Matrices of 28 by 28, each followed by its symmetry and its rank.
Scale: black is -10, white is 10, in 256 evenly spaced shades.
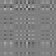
neither, rank one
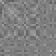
symmetric, rank three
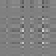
neither, rank one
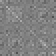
symmetric, rank five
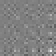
symmetric, rank three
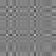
symmetric, rank one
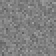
antisymmetric, full rank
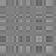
symmetric, rank one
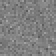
antisymmetric, full rank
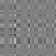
neither, rank one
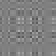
symmetric, rank one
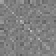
symmetric, rank five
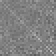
symmetric, rank five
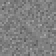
antisymmetric, full rank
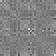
symmetric, rank five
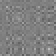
symmetric, rank three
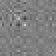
symmetric, rank three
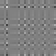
symmetric, rank one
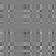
neither, rank one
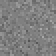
antisymmetric, full rank
